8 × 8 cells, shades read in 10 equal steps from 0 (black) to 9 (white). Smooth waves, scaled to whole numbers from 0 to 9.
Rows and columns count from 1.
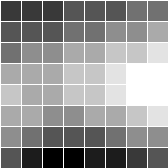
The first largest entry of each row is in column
7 8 8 7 7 8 1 1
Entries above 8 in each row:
0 0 0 2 2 0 0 0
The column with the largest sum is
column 8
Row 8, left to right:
3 1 0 0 1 1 2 3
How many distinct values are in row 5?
4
